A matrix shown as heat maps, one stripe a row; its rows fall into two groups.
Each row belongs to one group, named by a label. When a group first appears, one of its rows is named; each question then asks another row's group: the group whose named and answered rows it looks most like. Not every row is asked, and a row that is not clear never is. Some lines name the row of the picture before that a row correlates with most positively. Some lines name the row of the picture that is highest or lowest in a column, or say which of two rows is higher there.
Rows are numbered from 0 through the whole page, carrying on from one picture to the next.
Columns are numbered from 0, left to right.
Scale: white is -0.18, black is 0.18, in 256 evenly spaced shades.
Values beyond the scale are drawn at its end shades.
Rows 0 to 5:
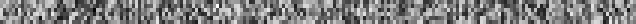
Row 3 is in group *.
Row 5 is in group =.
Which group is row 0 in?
=
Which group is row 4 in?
=
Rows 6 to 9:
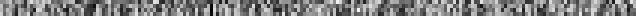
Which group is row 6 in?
=
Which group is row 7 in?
*
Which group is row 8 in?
*
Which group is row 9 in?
*
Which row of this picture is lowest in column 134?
6
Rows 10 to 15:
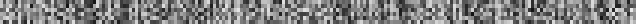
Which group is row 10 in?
*
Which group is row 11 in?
*
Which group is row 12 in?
=
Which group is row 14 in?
=
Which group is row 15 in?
*
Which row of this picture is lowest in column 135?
10
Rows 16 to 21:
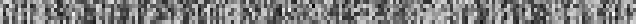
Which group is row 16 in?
=
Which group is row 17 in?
*
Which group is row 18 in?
*
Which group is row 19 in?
*
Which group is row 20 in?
*
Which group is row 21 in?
*
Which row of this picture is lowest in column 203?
18
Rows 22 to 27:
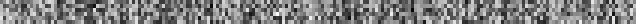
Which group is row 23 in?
*
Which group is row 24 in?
=
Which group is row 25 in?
=
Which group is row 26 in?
*
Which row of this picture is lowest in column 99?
23
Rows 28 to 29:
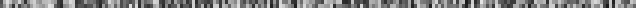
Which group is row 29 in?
=
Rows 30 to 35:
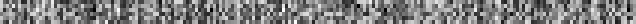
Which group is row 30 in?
*
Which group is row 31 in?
*
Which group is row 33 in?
=
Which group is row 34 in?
*
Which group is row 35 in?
*
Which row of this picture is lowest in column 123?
30
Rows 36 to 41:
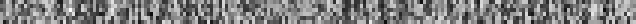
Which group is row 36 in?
=
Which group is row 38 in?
=
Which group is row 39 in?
=
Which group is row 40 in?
*
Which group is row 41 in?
*
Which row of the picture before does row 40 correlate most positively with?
31
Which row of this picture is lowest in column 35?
40
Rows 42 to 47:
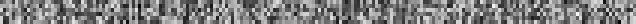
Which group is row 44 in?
*
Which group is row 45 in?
=
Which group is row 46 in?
*
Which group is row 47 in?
*
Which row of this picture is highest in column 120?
44
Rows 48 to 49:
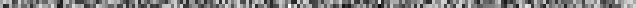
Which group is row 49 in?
*
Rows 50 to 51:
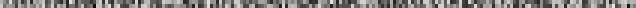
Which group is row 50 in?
*
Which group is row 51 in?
*
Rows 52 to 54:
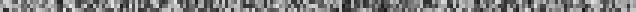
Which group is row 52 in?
=
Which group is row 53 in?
=
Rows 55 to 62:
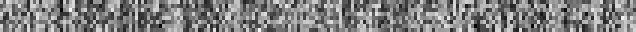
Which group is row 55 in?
=
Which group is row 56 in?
=
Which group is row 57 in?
=
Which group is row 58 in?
*
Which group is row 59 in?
*
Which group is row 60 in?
=
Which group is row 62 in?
*
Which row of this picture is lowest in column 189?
57
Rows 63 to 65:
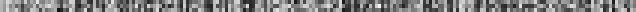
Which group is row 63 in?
=
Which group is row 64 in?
=
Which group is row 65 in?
=
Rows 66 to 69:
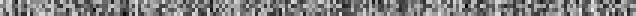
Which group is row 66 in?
*
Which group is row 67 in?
=
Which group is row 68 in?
*
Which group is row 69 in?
*
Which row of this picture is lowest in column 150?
68
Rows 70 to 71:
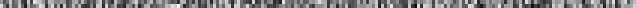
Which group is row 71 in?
*
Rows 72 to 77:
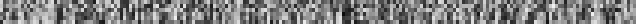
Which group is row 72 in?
*
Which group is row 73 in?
=
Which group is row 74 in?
*
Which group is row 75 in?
=
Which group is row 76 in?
=
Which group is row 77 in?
=
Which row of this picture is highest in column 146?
77
